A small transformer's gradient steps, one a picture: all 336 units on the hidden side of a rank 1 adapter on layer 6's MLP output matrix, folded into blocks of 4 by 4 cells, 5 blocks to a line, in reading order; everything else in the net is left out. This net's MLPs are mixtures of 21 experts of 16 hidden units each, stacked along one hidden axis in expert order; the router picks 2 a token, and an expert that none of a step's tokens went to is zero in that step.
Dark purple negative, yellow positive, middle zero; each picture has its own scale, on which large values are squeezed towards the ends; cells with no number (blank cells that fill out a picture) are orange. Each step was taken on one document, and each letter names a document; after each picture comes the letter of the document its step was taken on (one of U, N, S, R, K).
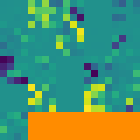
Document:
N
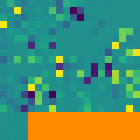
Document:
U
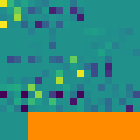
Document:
U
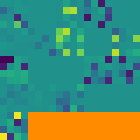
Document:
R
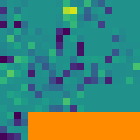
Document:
R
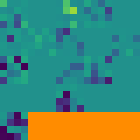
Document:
R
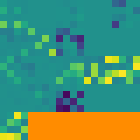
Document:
R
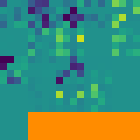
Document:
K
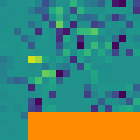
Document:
N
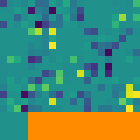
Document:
U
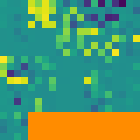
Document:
N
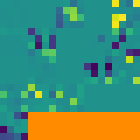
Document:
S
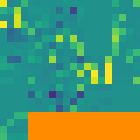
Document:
S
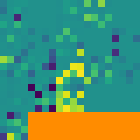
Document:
R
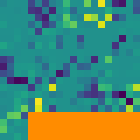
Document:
N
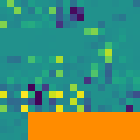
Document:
U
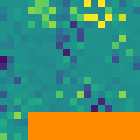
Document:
N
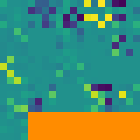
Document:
N
